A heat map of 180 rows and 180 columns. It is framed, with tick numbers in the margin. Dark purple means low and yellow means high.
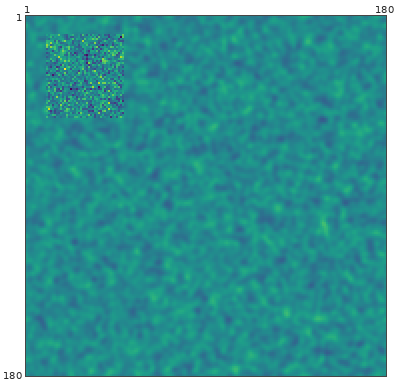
Stripes: none. Roughest part: top left. Odd patch: rougher, in the top left. Slope: none. Grain: blotchy. Histogram: heavy tails on both sides.
